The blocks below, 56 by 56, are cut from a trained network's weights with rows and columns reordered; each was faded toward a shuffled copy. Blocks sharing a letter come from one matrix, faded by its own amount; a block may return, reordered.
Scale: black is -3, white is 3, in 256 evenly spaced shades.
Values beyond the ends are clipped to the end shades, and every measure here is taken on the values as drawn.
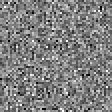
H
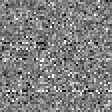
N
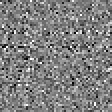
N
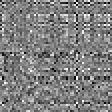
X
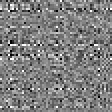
X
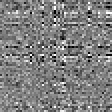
X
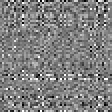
X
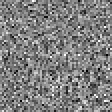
H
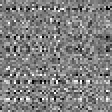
X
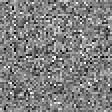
N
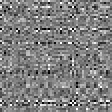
X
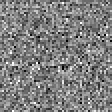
H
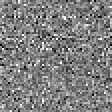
N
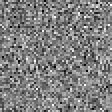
H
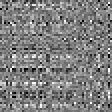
X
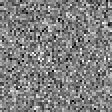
H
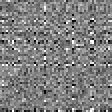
X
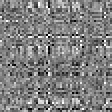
X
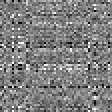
X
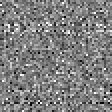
N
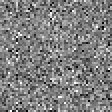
N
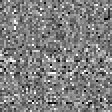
N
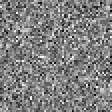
H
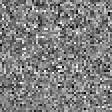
H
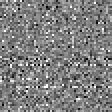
N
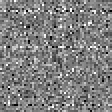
N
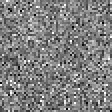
H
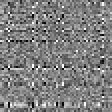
X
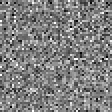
H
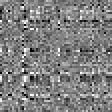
X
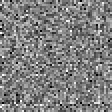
H
